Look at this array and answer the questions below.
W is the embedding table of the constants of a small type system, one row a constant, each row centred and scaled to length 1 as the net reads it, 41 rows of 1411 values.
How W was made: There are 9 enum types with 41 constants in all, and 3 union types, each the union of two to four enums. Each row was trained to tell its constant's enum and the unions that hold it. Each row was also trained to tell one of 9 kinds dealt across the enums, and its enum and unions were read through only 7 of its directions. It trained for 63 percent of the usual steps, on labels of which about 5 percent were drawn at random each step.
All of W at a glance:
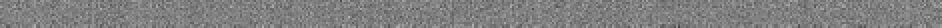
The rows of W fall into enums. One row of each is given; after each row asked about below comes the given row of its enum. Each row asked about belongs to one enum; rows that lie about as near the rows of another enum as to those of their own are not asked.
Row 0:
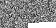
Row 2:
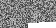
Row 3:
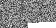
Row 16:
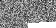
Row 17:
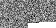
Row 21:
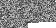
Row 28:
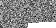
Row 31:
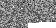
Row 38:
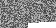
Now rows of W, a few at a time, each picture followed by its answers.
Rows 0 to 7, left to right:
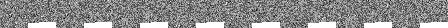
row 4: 21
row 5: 2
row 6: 2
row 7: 31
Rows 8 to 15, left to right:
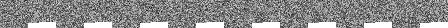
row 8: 2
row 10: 38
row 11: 31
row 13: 31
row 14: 16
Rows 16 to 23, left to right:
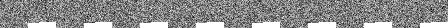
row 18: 3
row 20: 38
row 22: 3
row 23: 38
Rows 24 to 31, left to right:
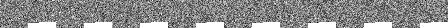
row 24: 17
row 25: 17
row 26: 0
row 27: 31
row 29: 16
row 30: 28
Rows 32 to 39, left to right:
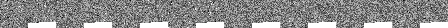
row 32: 2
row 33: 3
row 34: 2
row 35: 17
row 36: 31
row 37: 38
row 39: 38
